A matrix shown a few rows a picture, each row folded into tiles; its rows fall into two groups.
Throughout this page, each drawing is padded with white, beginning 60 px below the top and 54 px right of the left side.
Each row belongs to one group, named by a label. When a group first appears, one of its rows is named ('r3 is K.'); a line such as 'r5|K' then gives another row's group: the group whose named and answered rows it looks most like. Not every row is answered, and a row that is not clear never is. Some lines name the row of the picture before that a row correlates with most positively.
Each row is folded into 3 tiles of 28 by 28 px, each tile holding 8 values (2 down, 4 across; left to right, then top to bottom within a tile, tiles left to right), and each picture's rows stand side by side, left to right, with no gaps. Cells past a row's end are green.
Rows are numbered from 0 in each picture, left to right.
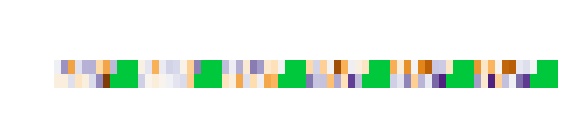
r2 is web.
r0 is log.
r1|log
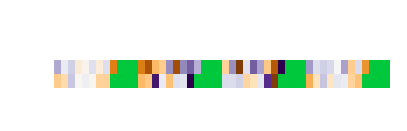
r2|log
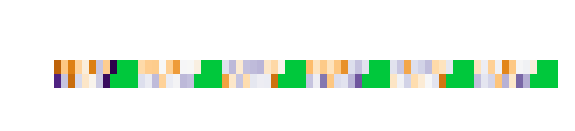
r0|log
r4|log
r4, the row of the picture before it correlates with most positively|2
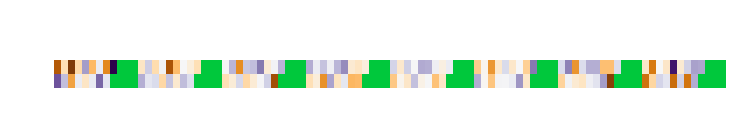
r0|log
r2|log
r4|web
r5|log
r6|log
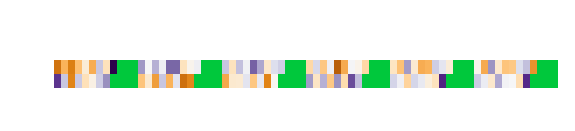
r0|log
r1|web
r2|web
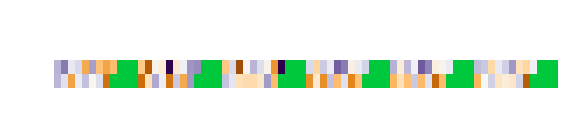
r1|web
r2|log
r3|web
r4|web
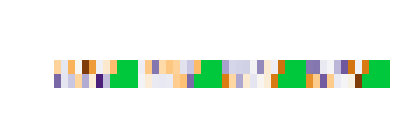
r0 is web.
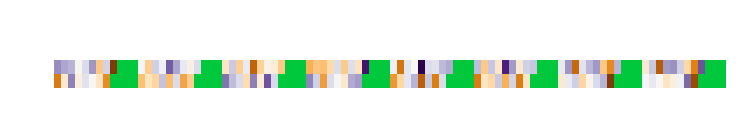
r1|web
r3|log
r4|web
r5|web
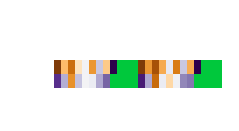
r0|log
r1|log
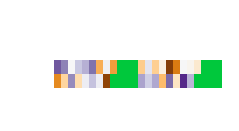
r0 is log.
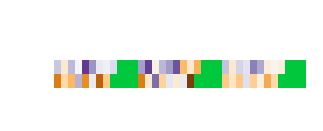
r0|web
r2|web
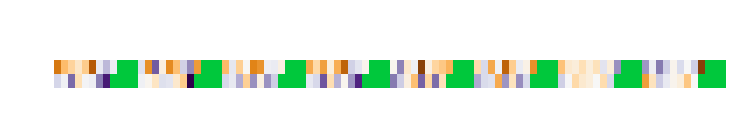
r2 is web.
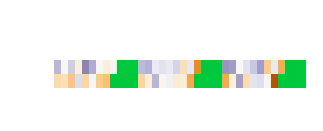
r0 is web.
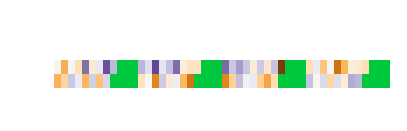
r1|web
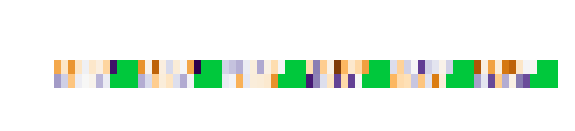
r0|log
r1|log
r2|web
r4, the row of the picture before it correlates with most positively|0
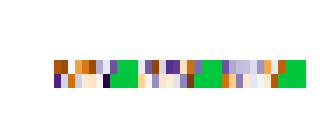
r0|log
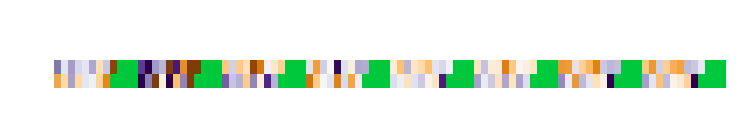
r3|web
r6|log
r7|log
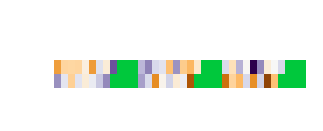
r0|log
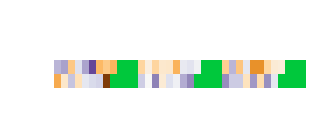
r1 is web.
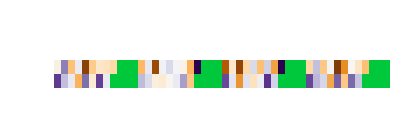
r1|log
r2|log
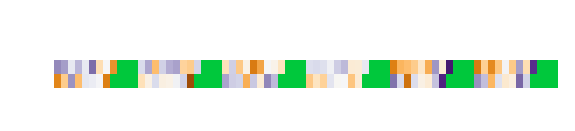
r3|web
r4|log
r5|log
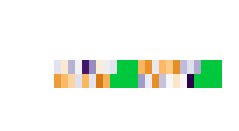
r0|web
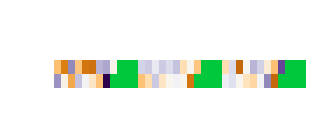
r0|log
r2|log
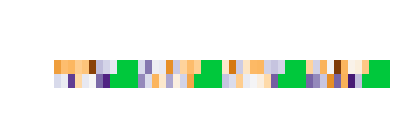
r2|log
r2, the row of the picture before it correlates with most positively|0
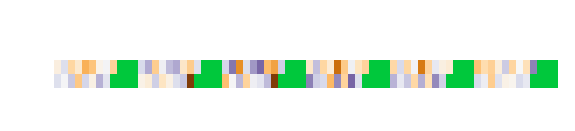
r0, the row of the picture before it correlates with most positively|3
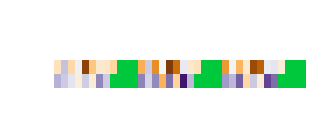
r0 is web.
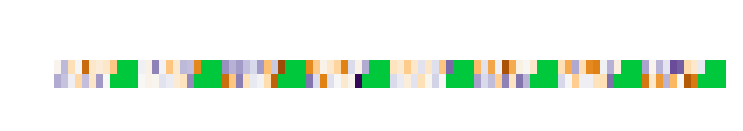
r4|log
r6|log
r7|web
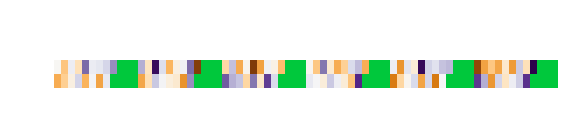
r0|web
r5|log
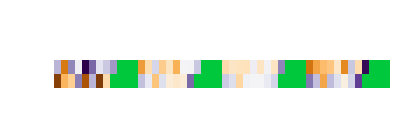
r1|log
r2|log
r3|log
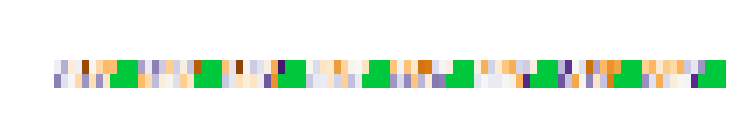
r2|log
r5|log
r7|log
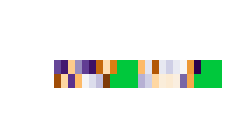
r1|log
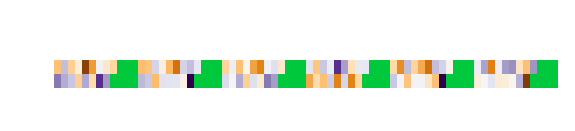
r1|log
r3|web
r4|log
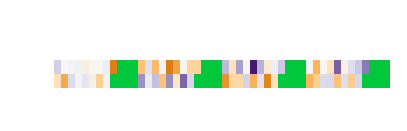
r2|web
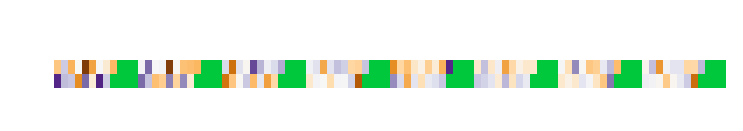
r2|web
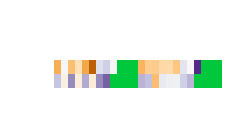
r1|log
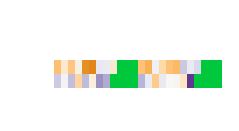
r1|log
